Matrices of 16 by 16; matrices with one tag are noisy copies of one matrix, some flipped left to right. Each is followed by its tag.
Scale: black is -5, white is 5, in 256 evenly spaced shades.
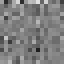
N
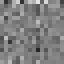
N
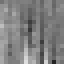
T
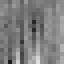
T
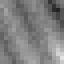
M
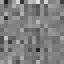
N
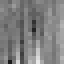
T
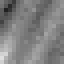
M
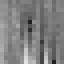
T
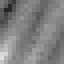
M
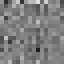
N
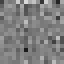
N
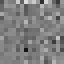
N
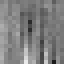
T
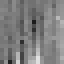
T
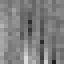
T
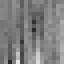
T
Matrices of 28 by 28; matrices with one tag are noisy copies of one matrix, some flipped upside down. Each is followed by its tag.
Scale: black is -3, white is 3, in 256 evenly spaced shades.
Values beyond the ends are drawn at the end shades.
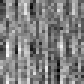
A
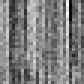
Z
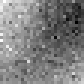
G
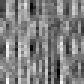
A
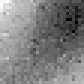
G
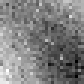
G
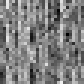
A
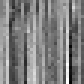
Z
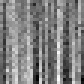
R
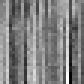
Z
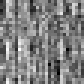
A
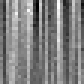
R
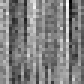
Z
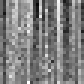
R
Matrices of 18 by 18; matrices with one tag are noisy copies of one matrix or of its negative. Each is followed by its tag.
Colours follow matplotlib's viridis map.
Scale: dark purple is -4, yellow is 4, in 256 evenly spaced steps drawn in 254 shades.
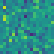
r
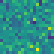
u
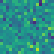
u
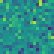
u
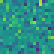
u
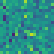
r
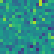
u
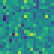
r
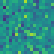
r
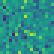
r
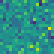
u
